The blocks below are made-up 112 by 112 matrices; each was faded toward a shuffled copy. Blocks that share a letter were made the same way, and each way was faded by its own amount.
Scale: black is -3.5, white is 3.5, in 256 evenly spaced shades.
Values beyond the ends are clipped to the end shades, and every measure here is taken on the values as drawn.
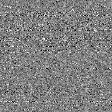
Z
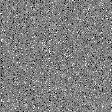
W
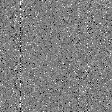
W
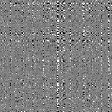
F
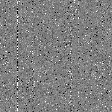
W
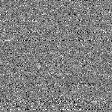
Z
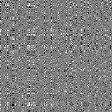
F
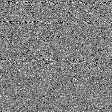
Z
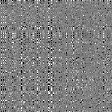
F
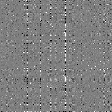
F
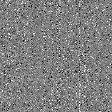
W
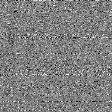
Z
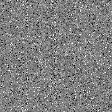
W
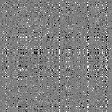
F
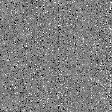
W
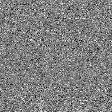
Z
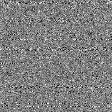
Z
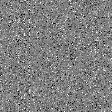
W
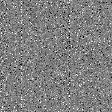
W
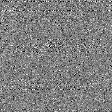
Z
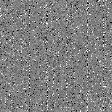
W
